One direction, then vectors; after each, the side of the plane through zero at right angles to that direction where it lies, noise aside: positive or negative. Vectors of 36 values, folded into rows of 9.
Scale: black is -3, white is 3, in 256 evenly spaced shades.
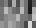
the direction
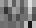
negative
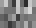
negative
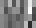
negative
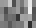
negative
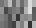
negative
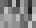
positive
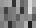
negative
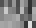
positive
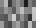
positive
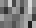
negative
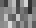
positive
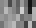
positive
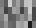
negative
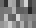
positive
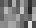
positive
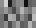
positive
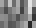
negative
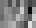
positive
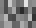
negative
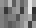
negative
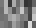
positive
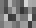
negative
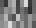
positive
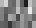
negative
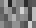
positive
